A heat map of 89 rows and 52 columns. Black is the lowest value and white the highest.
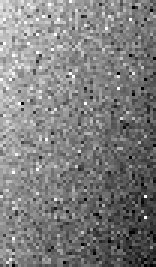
Slope: up to the top left. Ninth with the lowest average: bottom right. Ninth with the highest average: top left. Mirror symmetry: none.
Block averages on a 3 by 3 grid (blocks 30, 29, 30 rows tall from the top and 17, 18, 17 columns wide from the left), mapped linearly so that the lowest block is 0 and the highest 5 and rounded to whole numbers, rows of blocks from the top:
5 4 2 / 4 3 1 / 3 2 0
